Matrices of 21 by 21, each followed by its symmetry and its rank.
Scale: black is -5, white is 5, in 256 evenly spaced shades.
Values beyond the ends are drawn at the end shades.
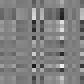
neither, rank one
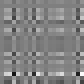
neither, rank one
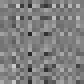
neither, rank two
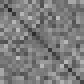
symmetric, full rank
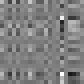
neither, rank two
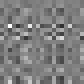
neither, rank two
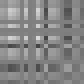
symmetric, rank one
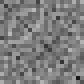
symmetric, full rank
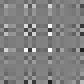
symmetric, rank one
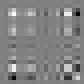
symmetric, rank one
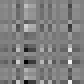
neither, rank one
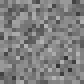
symmetric, full rank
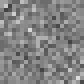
symmetric, full rank
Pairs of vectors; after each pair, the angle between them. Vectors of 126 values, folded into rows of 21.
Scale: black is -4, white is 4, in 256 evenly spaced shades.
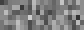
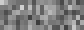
nearly opposite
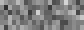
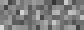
partly aligned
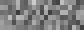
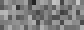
partly opposed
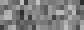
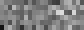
partly aligned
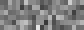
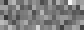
partly aligned
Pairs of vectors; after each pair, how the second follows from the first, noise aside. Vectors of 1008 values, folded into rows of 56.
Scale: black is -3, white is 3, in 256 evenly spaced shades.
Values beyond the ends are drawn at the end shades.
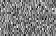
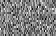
copied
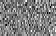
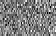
copied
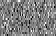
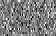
copied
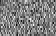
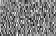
negated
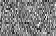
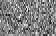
wrapped around
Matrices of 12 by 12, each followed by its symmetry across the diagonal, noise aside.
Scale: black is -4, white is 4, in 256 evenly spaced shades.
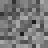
symmetric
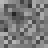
symmetric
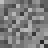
symmetric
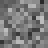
symmetric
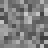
neither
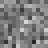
neither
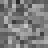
neither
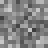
symmetric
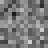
symmetric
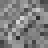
symmetric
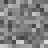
neither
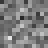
neither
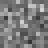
neither
